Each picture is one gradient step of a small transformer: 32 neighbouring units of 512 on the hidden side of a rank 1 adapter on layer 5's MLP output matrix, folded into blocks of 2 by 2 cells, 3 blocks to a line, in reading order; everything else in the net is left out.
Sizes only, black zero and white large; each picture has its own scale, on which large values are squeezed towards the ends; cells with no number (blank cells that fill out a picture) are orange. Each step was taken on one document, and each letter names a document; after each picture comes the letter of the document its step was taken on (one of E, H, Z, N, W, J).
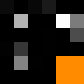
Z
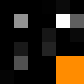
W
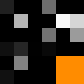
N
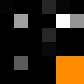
W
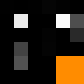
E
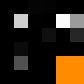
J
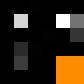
Z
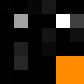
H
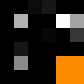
J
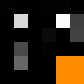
E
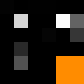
Z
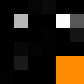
H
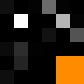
N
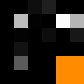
J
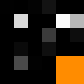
W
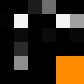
J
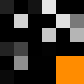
N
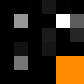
W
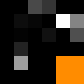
J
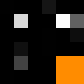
N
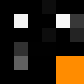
E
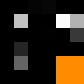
J
